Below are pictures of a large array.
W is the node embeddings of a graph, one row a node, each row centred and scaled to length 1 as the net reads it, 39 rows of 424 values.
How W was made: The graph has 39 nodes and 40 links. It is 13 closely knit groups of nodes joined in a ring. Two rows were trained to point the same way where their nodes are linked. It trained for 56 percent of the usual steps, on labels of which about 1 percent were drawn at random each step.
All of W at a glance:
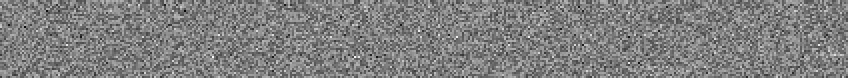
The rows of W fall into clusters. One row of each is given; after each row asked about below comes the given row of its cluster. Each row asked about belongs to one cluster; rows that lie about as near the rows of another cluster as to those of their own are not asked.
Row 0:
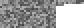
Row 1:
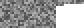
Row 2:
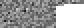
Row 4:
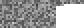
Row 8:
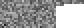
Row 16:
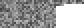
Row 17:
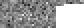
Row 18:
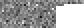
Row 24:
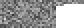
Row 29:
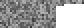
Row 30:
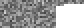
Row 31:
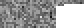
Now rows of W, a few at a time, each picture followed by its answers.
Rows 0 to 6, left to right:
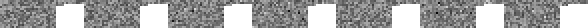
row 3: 17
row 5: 0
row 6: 31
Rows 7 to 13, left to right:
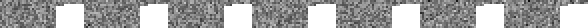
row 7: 29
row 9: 29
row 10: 31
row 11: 4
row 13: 0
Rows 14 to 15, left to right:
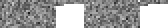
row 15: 8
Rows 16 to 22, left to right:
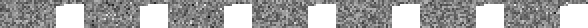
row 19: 1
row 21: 30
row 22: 16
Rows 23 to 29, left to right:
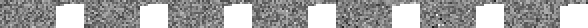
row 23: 4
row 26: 1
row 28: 18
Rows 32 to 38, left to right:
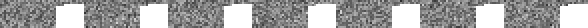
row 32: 18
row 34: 17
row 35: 24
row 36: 30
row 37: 2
